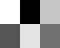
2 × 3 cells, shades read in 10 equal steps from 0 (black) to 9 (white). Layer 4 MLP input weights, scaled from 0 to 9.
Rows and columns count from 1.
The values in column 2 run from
0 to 8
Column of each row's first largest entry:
1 2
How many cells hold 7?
1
